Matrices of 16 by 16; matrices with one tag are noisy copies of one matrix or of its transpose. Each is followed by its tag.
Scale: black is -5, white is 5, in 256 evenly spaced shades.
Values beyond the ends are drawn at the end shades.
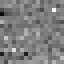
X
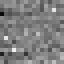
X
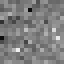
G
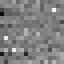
X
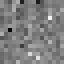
G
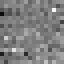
X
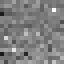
X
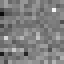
X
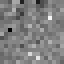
G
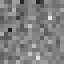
G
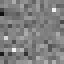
X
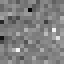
G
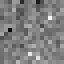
G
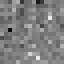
G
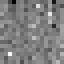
X
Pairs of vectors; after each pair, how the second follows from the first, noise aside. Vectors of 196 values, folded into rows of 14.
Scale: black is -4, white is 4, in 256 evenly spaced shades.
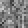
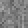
shrunk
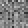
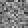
sign-scrambled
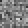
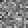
sign-scrambled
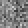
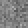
shrunk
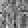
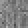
shrunk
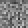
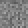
shrunk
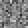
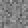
shrunk
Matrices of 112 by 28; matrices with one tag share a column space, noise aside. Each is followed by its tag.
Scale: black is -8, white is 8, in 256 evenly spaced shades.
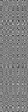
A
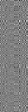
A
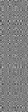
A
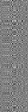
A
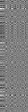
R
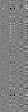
R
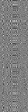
A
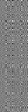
A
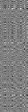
R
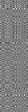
R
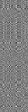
R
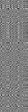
R
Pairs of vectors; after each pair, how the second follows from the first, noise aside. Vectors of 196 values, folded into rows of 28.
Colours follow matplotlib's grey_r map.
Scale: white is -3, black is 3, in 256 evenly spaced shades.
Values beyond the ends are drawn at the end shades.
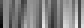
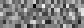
shuffled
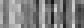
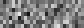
shuffled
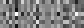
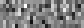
shuffled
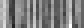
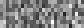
shuffled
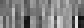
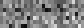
shuffled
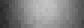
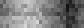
wrapped around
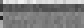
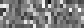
shuffled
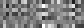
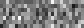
shuffled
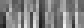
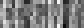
wrapped around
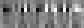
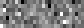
shuffled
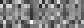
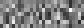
wrapped around
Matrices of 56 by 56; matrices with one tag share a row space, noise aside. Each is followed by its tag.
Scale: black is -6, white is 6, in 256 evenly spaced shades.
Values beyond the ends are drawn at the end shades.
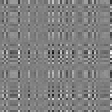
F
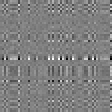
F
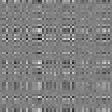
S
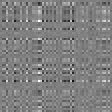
S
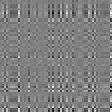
F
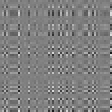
F
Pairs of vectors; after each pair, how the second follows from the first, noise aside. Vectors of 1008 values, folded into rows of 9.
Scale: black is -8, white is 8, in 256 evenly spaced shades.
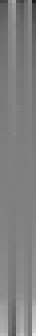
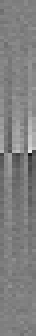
wrapped around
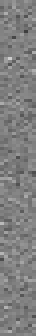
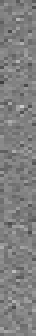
wrapped around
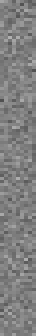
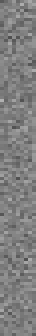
negated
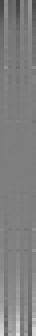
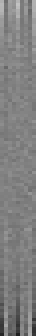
negated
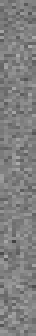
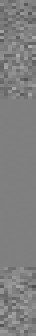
partly zeroed
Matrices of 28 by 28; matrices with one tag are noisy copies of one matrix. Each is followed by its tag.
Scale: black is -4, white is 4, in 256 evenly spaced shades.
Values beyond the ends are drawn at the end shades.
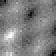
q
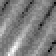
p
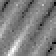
p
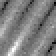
p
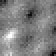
q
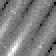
p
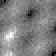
q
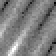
p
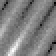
p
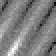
p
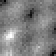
q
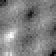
q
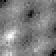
q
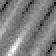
p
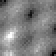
q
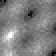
q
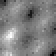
q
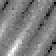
p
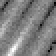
p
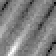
p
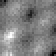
q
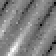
p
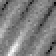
p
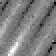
p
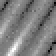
p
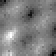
q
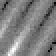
p
